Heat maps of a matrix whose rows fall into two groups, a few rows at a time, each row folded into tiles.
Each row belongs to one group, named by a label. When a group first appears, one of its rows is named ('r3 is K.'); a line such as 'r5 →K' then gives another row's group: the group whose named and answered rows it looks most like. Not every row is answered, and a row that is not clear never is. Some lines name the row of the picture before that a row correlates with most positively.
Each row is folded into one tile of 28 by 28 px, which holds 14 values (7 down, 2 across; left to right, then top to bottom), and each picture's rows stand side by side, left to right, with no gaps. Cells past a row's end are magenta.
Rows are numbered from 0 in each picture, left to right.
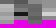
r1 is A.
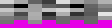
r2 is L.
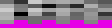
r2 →L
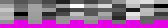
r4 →A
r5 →L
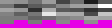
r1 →A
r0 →L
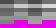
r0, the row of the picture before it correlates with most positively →3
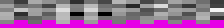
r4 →L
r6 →L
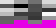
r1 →A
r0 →L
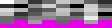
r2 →L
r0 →L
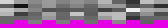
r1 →A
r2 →A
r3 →A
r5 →L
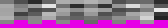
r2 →L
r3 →L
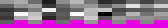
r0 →A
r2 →A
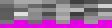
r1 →L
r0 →A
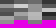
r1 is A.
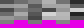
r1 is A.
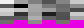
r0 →L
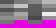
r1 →A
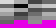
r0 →L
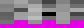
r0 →A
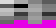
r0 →L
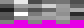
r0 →A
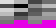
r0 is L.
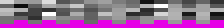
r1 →A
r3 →A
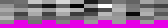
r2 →L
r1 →L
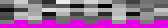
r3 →L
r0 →A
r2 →L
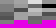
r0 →A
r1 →L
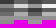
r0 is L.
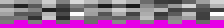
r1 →A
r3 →L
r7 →A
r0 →L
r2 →A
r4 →L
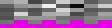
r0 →A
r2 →L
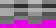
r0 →L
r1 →L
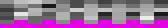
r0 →A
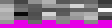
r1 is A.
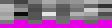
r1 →A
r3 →L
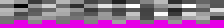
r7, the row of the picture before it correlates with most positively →0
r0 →L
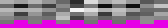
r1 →L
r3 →L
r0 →L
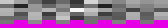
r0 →L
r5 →A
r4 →A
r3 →L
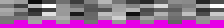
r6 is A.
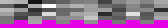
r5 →A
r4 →A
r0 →L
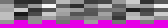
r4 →A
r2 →L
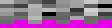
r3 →L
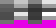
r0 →A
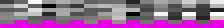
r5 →A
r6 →A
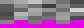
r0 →A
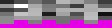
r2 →L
